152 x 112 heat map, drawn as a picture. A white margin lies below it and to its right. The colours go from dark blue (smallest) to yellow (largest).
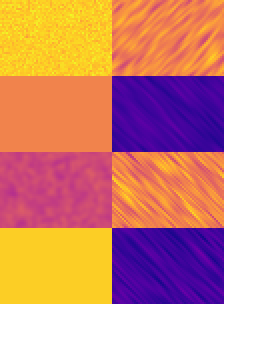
It is made of 4 by 2 panels. Panel 1,1: very high, fine-grained, faint in contrast. Panel 1,2: high, slanting up to the right. Panel 2,1: high, flat. Panel 2,2: very low, slanting down to the right, faint in contrast. Panel 3,1: middling, blotchy, faint in contrast. Panel 3,2: high, slanting down to the right. Panel 4,1: very high, flat. Panel 4,2: very low, slanting down to the right, faint in contrast.
